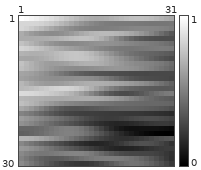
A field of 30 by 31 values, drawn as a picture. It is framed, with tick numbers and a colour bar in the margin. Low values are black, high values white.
Mirror symmetry: none. Grain: streaks across. Slope: up to the top left. Ninth with the lowest average: bottom right. Roughest part: centre. Ninth with the highest average: top left.
